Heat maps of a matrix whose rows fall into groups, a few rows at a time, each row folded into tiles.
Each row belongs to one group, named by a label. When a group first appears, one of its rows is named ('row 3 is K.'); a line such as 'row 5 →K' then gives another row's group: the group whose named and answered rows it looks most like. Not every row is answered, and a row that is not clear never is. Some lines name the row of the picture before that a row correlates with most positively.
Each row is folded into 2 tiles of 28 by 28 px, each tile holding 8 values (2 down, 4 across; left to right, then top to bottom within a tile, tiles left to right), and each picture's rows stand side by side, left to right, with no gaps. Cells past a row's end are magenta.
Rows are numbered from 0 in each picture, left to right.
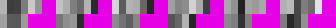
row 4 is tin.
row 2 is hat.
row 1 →hat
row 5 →tin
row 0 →tin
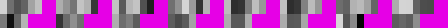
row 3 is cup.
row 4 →tin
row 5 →tin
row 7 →cup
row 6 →hat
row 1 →hat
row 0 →tin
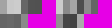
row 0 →cup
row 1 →cup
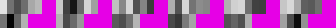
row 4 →cup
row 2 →cup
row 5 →cup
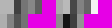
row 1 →tin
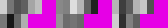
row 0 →tin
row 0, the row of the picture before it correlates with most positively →1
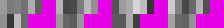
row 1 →tin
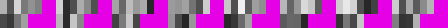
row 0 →cup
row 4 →cup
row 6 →cup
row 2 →hat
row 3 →cup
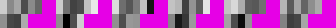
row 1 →tin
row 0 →cup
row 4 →cup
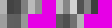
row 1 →cup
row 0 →tin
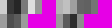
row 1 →cup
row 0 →tin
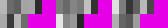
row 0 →hat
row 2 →tin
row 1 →hat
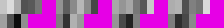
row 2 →cup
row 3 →tin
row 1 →hat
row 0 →cup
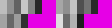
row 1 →hat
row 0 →hat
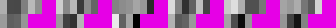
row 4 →cup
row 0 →tin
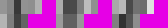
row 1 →tin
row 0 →tin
